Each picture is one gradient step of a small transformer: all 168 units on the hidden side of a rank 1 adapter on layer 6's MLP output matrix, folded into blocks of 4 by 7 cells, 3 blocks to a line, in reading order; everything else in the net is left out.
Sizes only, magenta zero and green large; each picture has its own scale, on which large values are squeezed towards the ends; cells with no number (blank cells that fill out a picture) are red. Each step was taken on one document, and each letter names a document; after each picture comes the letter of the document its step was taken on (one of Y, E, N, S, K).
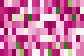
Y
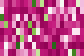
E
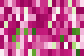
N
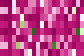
E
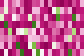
Y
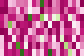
Y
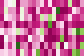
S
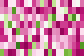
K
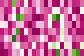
S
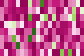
K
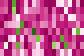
E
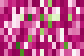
Y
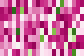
S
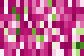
N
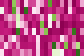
N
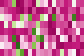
K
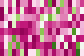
S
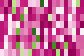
E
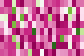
N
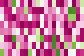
N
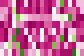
S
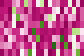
N
